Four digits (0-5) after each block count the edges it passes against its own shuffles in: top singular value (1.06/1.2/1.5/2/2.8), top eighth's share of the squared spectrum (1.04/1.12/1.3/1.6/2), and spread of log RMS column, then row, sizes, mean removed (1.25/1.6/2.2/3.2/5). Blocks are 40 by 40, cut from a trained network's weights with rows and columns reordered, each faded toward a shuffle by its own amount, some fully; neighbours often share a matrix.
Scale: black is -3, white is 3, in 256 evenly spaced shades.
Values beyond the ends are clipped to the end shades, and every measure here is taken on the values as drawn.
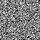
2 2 0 0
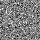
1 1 0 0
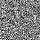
2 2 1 0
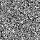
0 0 0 0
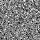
1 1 0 0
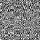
3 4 1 2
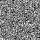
0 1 0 0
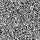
0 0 0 0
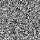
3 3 0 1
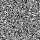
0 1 0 0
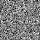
1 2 0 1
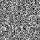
2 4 1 1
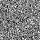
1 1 0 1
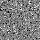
1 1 0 0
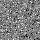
0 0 0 0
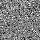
1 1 0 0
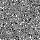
0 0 0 0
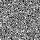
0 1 0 0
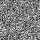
1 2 0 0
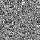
2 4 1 1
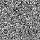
2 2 1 1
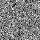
1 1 0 0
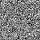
2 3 0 1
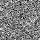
1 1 0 0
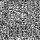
3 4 2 0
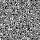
0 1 0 0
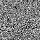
1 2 0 1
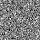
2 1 0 0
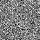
2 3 0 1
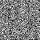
1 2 0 0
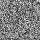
2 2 0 0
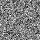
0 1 0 0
